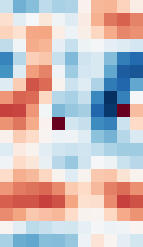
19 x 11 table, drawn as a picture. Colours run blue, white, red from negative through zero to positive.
Histogram: bell-shaped. Roughest part: middle right. Ninth with the lowest average: middle right. Lone odd cells: 2, each higher than its neighbours. Average level on the scale: 50%.
